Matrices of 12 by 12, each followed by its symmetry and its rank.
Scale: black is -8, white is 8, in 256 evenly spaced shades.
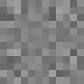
antisymmetric, rank two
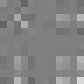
symmetric, rank two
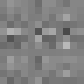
neither, rank two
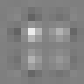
symmetric, rank one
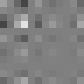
symmetric, rank one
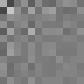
symmetric, rank two
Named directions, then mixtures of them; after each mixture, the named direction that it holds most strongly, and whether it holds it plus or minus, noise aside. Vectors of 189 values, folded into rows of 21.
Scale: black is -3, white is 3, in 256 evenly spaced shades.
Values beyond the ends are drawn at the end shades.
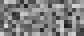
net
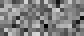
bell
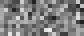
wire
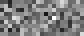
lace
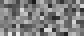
wire, plus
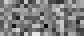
net, plus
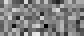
bell, plus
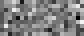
wire, minus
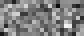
net, minus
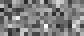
bell, minus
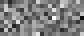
lace, plus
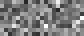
bell, minus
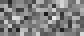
lace, plus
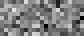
bell, plus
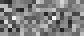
lace, plus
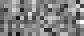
wire, minus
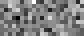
wire, minus
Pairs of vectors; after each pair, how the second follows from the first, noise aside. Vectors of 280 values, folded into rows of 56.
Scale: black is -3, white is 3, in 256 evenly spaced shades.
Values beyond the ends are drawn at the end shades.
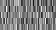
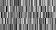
negated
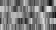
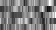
negated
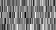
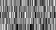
negated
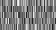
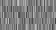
shrunk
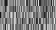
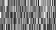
negated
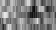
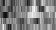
negated
